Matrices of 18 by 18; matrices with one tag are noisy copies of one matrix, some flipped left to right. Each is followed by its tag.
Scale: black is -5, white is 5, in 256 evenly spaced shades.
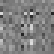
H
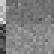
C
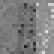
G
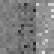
G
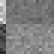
C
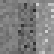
G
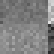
C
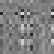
H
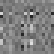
H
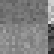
C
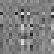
H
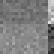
C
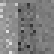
G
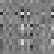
H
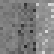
G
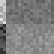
C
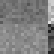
C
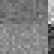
C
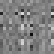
H
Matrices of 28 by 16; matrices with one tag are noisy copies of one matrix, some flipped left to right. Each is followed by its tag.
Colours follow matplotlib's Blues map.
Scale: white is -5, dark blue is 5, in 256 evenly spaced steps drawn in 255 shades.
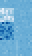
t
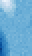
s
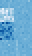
t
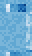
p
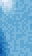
s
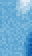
s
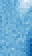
s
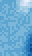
s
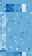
p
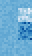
t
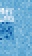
t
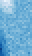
s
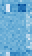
p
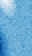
s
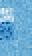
t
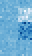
t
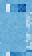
p
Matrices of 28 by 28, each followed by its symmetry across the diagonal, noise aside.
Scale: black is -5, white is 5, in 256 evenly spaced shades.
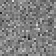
antisymmetric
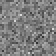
symmetric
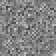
symmetric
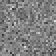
neither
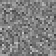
neither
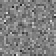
antisymmetric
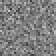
antisymmetric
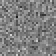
neither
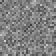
symmetric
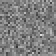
neither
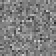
antisymmetric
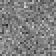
antisymmetric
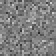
neither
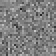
neither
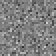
antisymmetric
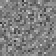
symmetric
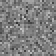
antisymmetric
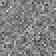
symmetric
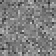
symmetric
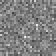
symmetric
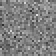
antisymmetric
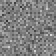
symmetric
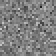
neither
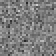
neither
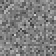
symmetric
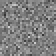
antisymmetric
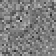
symmetric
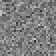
neither
